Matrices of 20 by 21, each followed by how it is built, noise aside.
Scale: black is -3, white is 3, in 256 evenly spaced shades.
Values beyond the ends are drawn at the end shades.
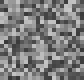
noise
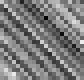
Toeplitz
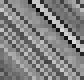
Toeplitz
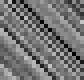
Toeplitz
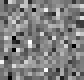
noise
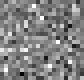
noise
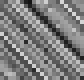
Toeplitz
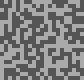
noise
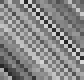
Toeplitz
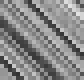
Toeplitz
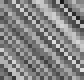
Toeplitz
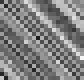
Toeplitz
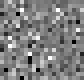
noise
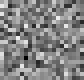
noise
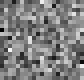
noise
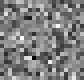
noise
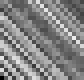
Toeplitz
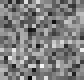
noise
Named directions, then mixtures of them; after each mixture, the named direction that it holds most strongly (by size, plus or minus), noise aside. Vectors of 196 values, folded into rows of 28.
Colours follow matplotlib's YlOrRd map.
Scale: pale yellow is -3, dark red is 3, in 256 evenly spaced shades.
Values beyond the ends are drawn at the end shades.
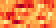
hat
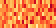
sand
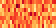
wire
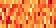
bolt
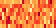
bolt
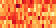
wire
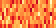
bolt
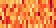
bolt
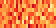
sand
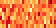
bolt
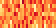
wire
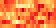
hat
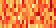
sand
